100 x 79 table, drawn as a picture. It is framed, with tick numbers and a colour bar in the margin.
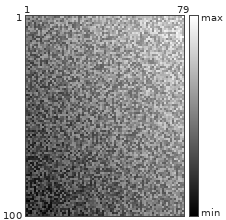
No regular stripes run through it. The ninth with the highest average is the top right. The histogram is bell-shaped. The ninth with the lowest average is the bottom left. The field climbs toward the top right.
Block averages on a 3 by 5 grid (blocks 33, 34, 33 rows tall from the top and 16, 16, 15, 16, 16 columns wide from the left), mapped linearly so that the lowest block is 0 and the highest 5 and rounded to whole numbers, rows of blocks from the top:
2 3 4 4 5 / 1 2 3 3 4 / 0 1 1 2 3
